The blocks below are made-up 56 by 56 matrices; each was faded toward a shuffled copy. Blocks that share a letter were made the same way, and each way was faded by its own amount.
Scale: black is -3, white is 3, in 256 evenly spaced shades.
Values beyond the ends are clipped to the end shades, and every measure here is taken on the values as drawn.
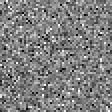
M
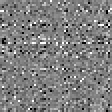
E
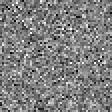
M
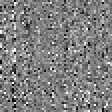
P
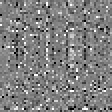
E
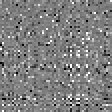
E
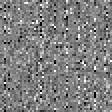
P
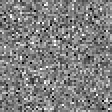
M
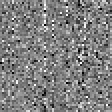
P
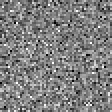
M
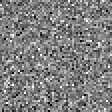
M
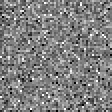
M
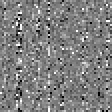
P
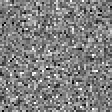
M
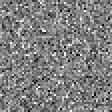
M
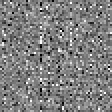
P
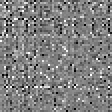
E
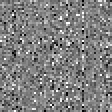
P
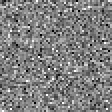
M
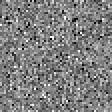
M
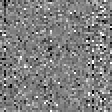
P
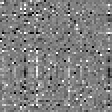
E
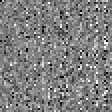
P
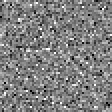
M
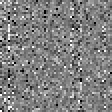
P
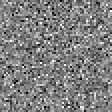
M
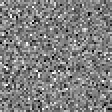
M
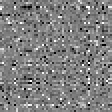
E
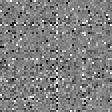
E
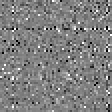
E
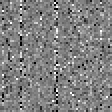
P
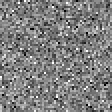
M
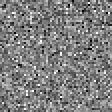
M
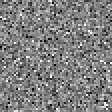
M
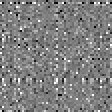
E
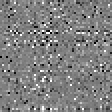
E
